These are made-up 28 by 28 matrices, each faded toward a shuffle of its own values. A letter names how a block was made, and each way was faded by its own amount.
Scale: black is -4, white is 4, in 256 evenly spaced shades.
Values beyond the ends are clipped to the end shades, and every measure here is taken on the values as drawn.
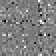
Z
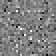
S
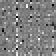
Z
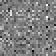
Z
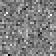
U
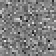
U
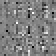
Z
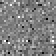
S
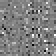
Z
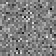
U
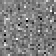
S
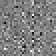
Z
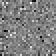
S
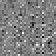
Z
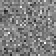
U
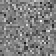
U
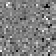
Z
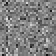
Z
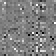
Z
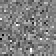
S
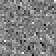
U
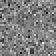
U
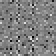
Z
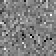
S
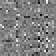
Z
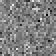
S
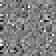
Z
